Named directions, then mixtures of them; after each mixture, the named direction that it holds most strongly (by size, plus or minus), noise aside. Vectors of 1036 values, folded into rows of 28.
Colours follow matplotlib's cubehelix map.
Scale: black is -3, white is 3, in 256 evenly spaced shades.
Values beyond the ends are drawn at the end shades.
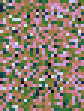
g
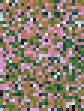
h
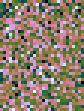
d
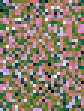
g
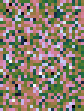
h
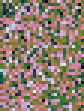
d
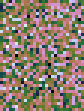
g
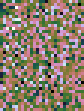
g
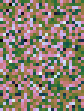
h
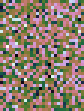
g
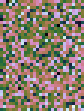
h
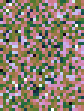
h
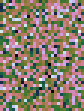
g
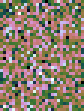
d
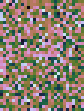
h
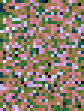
g
